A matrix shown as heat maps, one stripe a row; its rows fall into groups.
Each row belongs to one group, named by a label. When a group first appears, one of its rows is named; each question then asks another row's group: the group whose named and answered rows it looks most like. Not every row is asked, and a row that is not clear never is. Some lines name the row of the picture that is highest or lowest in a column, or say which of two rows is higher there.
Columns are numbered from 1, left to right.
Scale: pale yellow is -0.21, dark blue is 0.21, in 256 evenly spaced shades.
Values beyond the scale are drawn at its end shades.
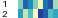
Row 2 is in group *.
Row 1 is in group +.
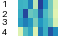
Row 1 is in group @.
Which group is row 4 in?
*
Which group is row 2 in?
@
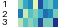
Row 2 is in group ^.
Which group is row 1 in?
*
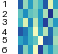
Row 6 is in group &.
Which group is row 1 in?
^
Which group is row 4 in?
&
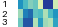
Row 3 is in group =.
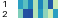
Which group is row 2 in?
=
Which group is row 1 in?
&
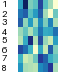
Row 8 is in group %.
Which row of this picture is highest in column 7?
8
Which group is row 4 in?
*
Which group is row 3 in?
&
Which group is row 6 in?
&
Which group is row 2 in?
@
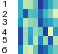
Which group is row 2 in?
@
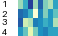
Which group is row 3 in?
%
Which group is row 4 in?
%
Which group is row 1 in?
=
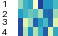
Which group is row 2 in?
+
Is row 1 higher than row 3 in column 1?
No
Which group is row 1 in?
*
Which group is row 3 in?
%
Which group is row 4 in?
^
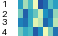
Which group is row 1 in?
*
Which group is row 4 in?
=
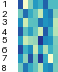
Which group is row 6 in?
&
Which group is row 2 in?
+
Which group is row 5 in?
%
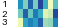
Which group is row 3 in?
=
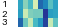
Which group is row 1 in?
*
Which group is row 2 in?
^
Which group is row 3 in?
^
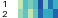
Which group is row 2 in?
*
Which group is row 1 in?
*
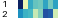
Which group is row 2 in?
+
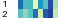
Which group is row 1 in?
&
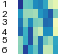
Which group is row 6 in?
=
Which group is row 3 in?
+
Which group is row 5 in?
=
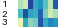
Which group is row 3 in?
*
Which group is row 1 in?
=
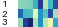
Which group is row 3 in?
=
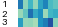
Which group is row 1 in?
^
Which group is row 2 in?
=
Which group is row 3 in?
%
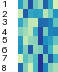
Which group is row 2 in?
=
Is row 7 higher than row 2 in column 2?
No
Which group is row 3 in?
%
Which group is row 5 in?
%
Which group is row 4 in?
*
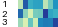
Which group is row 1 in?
=
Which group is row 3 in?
*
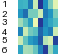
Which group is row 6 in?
^
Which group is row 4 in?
%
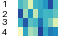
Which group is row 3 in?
@
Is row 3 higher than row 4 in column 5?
No
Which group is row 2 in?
&
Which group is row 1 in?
%
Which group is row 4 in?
*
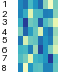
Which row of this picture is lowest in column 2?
8
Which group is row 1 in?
@
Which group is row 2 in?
%
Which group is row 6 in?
@
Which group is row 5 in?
%
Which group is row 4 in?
+
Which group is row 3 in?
@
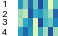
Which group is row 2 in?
=
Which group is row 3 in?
*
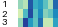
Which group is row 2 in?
=
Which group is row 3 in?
=
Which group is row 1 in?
=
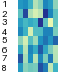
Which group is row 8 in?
^
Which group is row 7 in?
&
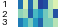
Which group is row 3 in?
@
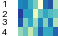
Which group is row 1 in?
+
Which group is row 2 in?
&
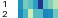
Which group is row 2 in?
%
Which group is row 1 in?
@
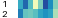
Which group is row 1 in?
+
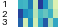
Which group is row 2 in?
&
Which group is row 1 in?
@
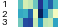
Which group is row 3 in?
=
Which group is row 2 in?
@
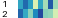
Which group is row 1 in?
&
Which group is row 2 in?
@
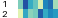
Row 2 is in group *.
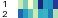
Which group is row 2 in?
&
